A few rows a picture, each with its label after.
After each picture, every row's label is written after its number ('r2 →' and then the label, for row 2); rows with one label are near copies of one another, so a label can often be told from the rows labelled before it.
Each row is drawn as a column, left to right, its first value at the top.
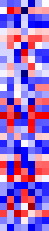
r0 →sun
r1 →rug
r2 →sun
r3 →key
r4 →rug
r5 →sun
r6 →sun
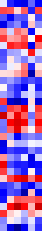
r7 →sun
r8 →rug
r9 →rug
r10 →rug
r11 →key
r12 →rug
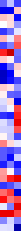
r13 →key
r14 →key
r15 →rug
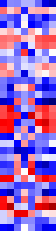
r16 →rug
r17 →rug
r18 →sun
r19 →key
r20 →sun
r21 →rug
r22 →rug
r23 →rug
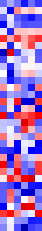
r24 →sun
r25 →key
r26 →sun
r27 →rug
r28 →rug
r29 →sun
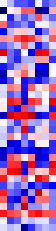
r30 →key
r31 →sun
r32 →sun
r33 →rug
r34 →sun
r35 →key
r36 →key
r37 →sun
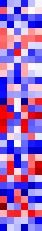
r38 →rug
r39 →sun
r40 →key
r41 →rug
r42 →sun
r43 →sun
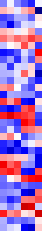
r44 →sun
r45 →sun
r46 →sun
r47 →rug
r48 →rug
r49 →key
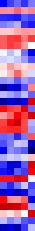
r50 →rug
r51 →rug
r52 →rug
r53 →rug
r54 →sun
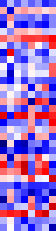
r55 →sun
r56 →key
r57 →sun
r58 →sun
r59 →rug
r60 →sun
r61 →sun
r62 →rug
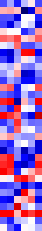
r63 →sun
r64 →sun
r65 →rug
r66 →key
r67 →key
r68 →sun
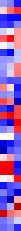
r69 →sun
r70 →sun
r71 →rug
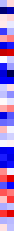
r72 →key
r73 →key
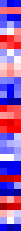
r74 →rug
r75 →rug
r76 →rug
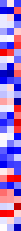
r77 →key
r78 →key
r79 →rug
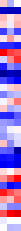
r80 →key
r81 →key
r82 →key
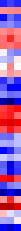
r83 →rug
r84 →rug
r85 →rug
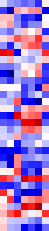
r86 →key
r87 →key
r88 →sun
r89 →rug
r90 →rug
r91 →rug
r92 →key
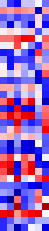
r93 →sun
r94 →sun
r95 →rug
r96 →sun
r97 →sun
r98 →key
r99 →rug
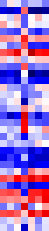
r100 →key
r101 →key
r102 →key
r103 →rug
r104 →key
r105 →key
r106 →key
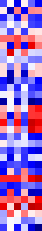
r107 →rug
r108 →key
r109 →rug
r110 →key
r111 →rug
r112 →rug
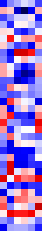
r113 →rug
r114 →sun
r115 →key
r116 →key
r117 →key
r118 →rug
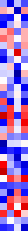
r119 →sun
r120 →rug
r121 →key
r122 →rug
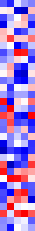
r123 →sun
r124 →rug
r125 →key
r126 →key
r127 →sun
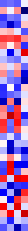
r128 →rug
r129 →sun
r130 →rug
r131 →key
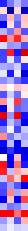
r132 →sun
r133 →key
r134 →sun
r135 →key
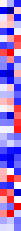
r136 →key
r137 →key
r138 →rug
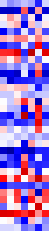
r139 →key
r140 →key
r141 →key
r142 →sun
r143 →key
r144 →rug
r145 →key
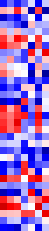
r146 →rug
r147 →rug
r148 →rug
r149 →sun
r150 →key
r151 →rug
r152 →key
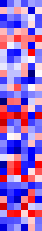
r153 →rug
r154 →sun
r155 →sun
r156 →rug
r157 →key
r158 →sun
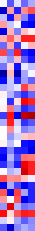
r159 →key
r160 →rug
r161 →key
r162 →sun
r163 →sun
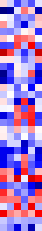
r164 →key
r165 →key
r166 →rug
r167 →sun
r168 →rug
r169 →key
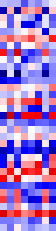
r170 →key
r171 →sun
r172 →key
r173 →sun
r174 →sun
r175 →sun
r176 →key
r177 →sun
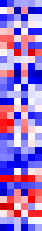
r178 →rug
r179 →rug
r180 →key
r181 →rug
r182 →key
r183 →key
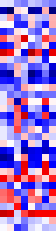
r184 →key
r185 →key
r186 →rug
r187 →sun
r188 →key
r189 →key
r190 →sun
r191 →key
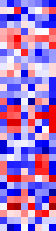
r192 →sun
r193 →rug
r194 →rug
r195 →key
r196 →rug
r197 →sun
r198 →sun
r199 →rug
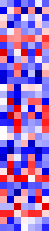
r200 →key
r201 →sun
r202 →rug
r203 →key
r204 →sun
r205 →key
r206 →rug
